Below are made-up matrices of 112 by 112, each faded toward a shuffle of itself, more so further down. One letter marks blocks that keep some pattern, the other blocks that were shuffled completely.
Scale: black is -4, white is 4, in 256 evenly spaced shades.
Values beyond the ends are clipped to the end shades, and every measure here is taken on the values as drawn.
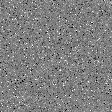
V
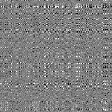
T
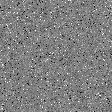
V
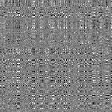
T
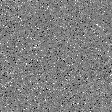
V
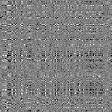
T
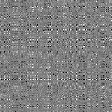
T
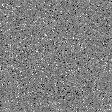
V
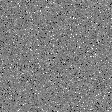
V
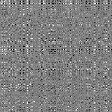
T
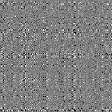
T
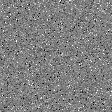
V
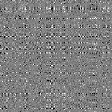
T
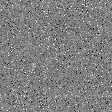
V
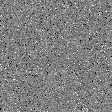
V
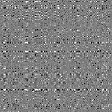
T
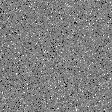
V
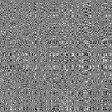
T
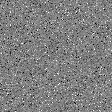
V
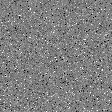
V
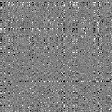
T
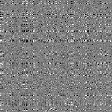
T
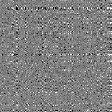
T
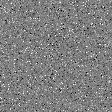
V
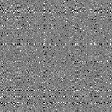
T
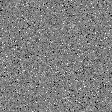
V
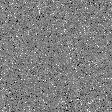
V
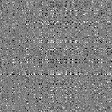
T
